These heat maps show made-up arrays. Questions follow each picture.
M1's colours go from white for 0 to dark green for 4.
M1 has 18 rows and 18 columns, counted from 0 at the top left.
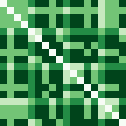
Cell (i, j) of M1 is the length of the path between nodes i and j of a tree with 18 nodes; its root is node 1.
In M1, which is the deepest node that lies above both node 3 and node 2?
14
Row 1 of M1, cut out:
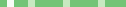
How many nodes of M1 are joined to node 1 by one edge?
3
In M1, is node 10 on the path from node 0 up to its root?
no
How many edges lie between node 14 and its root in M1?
1
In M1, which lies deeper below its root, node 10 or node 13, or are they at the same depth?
the same depth
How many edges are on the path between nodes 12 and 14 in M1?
1
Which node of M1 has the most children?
14
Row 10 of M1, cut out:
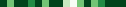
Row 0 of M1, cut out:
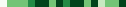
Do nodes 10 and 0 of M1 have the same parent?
no
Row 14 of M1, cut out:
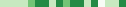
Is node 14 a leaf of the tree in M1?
no
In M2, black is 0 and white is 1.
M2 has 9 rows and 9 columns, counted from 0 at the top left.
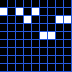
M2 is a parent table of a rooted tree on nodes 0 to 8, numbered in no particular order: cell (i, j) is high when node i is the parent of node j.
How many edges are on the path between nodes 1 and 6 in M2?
2
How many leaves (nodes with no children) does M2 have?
6
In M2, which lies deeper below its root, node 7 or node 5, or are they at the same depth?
the same depth
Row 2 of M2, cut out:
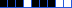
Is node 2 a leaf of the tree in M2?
no
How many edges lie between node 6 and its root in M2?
2
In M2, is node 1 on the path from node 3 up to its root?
yes
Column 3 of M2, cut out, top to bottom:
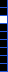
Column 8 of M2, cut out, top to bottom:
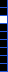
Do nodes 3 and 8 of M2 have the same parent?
yes
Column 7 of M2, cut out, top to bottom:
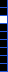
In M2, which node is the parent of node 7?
2
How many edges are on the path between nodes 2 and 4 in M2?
2
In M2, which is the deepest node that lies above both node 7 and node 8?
2
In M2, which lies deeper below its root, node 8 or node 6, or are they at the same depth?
the same depth
